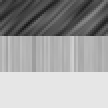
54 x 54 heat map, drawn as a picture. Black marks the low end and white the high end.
The table splits into 3 rows of 1 panel. Panel 1,1: low, slanting up to the right. Panel 2,1: high, streaked downward, faint in contrast. Panel 3,1: very high, flat.
